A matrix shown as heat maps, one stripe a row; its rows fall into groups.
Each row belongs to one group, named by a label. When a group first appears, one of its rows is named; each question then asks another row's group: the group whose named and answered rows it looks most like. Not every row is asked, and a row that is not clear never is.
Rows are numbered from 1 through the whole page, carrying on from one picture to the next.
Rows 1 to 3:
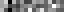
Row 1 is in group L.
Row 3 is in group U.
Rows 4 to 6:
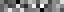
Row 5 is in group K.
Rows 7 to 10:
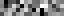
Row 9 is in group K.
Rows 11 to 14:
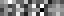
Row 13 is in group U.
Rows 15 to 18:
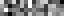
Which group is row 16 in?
U
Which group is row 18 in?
U
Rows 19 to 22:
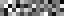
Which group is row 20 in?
L
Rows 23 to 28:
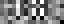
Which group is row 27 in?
K
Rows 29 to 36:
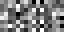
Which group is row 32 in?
L
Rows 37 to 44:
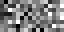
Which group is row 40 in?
U
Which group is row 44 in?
K
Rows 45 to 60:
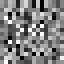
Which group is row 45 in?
K
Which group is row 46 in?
K
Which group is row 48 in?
L
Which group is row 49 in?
L
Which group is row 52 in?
U
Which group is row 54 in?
U
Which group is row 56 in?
L
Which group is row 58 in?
K
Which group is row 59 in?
L
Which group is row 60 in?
L
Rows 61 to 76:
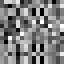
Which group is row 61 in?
L
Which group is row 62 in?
U
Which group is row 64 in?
K
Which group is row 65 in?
U
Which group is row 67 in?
U
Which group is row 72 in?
K
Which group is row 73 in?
K
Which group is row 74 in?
L
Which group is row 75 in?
K
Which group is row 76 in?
K
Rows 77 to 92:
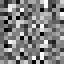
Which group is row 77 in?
L
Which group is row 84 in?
U
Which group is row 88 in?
U
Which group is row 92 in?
K
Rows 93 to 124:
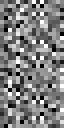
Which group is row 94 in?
K
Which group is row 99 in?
L
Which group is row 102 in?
L
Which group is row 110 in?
U
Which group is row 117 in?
K
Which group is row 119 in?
U
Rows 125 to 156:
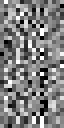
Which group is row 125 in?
L
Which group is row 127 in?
K
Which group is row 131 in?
K
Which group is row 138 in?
U
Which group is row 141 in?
L
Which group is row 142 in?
U
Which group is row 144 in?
U
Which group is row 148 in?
K
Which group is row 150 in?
U
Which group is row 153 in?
K
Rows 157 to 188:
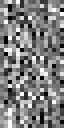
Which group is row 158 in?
U
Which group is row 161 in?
U
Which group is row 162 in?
L
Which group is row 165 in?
K
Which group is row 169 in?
L
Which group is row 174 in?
U
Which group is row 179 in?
U
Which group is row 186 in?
K
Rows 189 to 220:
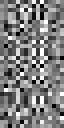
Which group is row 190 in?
K
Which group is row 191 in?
U
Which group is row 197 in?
L
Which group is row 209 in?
K
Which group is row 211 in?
L
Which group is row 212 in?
U
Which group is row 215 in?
L
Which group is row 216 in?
K
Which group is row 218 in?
U
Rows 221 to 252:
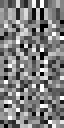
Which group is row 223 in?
K
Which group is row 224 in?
K
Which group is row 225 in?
K
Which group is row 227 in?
U
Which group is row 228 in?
K
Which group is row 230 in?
U
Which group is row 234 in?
U
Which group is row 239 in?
K
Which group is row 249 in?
K
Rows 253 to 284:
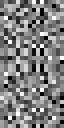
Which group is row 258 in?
K
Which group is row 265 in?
K
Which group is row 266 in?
K
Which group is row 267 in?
U
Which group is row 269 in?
K
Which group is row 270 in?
K
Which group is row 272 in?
U
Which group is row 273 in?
U
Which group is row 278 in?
L
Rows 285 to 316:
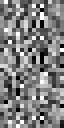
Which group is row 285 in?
L
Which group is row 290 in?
K
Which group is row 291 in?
K
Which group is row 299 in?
K
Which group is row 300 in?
K
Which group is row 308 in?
L
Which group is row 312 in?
L
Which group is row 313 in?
U
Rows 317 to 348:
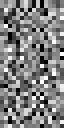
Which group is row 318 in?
K
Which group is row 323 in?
L
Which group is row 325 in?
U
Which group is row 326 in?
U
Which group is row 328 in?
K
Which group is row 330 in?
L
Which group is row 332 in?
U
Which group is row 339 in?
L
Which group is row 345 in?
K
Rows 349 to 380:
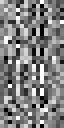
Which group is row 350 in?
K
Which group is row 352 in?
K
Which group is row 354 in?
U
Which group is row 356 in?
K
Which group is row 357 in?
K
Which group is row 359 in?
L
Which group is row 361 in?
K
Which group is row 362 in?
K
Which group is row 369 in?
U
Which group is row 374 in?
U
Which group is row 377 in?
U
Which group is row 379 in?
U
